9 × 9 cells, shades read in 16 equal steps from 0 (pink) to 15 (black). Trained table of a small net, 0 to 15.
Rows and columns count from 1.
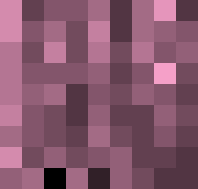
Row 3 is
4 8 3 8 4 8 4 7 6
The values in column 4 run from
5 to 10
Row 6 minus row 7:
-2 0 0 1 1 1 0 -1 -1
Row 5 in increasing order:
4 5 6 6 7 7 8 9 10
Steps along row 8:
up down up down down up same up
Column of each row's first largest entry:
6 6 2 6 4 4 4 9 3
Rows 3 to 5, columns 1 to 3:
4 8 3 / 4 7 7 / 4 6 5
